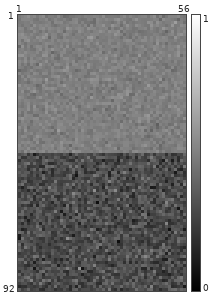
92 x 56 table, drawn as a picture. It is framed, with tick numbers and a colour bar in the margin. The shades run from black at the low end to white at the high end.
The table splits into 2 rows of 1 panel. Panel 1,1: middling, fine-grained, faint in contrast. Panel 2,1: low, fine-grained.
